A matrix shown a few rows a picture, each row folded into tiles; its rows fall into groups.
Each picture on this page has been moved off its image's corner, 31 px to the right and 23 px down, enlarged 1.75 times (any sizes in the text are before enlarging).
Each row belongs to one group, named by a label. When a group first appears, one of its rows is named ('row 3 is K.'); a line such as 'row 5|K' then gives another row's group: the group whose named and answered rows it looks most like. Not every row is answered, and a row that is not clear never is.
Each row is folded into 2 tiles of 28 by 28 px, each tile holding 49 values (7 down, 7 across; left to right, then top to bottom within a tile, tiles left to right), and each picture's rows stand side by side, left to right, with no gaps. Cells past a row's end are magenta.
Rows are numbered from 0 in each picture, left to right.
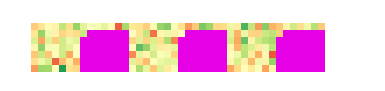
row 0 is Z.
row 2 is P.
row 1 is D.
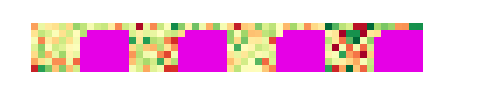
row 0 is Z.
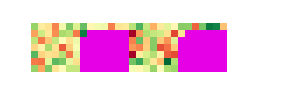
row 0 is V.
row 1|D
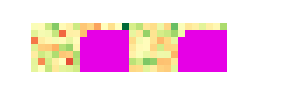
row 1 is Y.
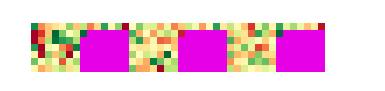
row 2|V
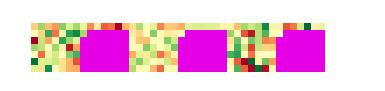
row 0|Y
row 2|D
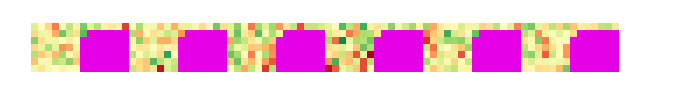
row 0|V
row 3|P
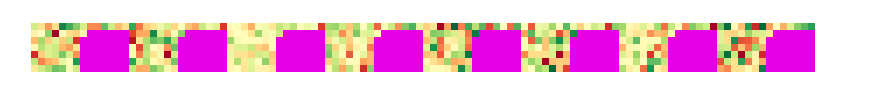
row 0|D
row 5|Z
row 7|Y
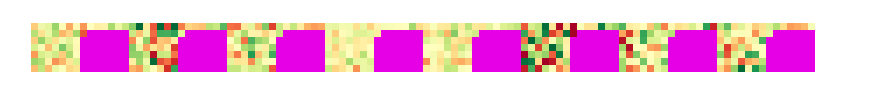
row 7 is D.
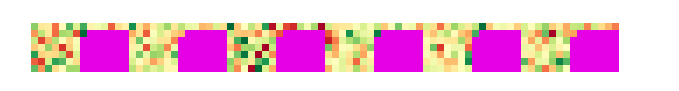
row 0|V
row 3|Z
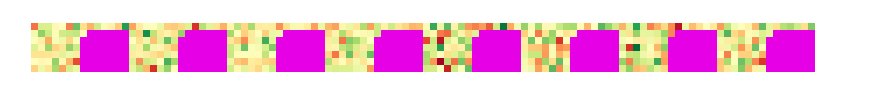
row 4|D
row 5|D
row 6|P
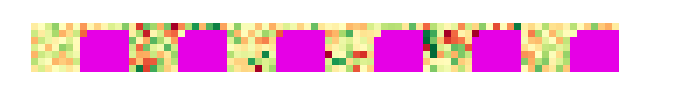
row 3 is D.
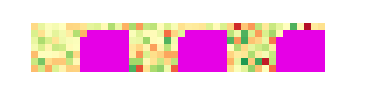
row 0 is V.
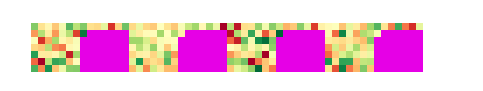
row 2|Z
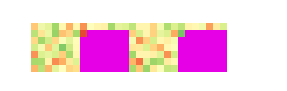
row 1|V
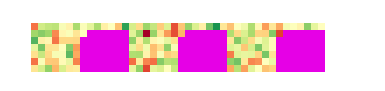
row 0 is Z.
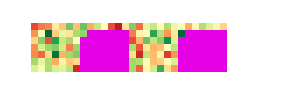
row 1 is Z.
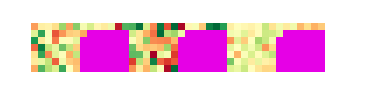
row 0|Z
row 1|Y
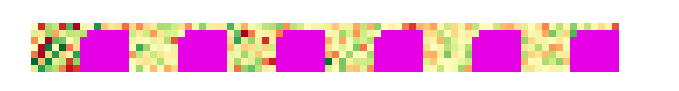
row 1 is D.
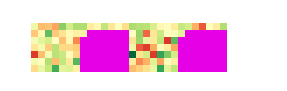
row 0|D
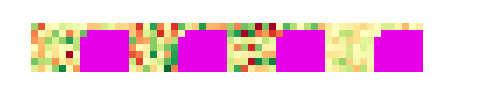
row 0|Z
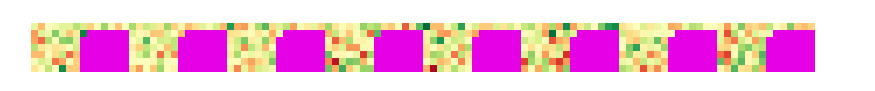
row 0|Z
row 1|P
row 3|V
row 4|P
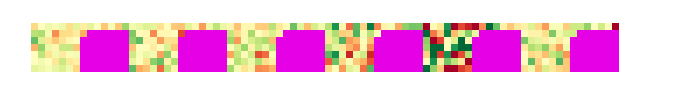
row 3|Y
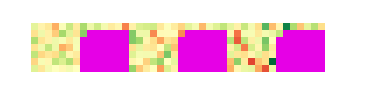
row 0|V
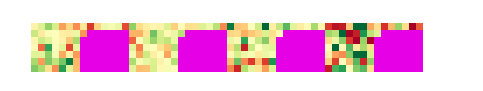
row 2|P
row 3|D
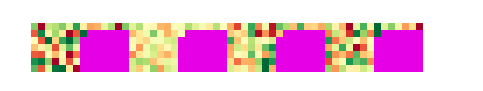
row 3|V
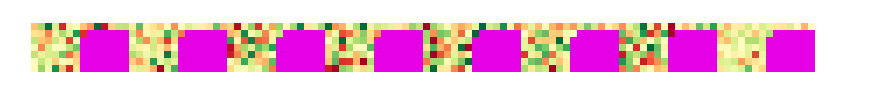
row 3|P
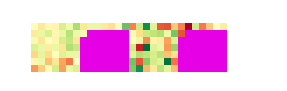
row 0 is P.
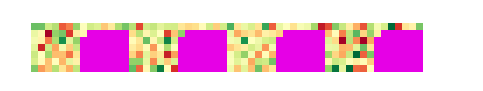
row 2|P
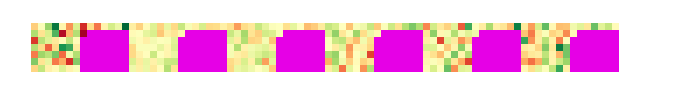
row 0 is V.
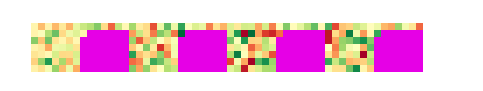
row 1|V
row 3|Z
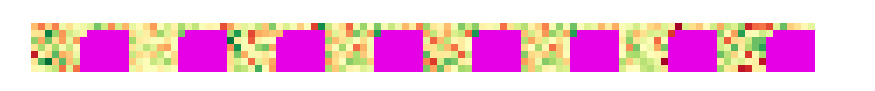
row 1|V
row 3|V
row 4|V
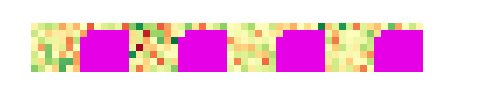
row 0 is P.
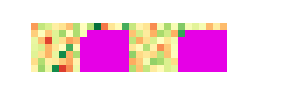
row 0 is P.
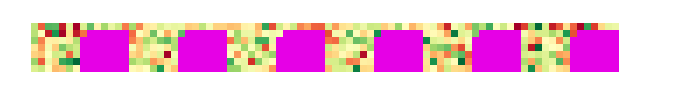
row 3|Z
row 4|V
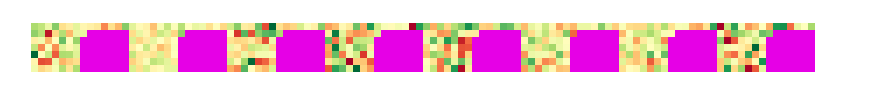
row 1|V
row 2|Y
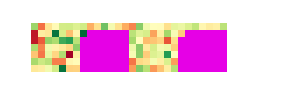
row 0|Z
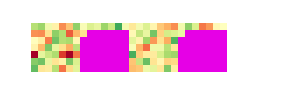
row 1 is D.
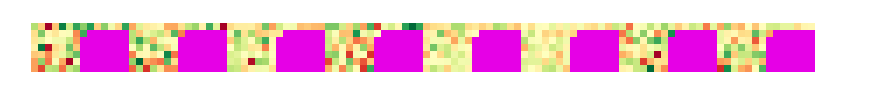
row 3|Y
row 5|Z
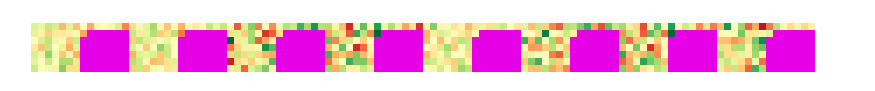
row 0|P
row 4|D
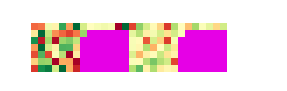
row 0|Z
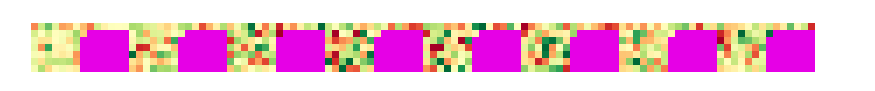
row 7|Z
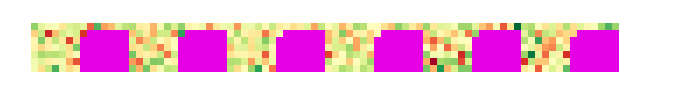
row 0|P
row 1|V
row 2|Z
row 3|D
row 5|Y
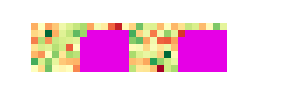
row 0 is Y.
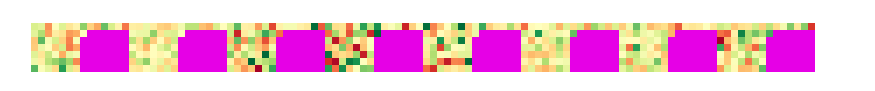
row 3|V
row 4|P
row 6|P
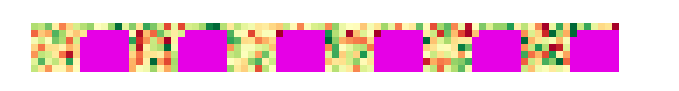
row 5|V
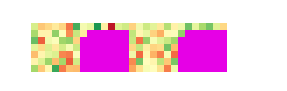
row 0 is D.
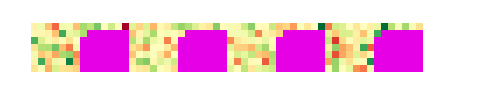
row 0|V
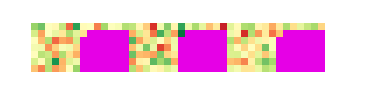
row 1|V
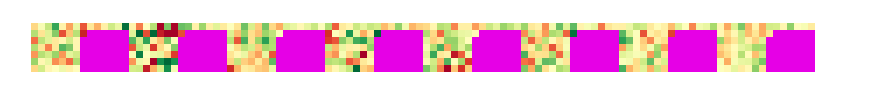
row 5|V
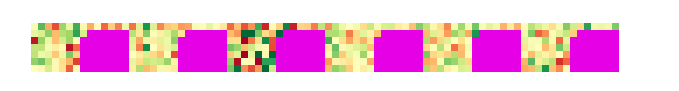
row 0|Y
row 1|P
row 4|V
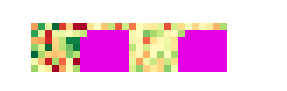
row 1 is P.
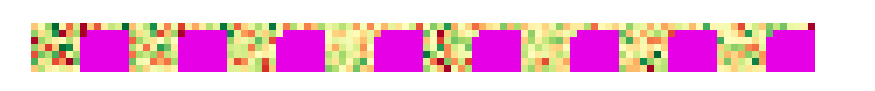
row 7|V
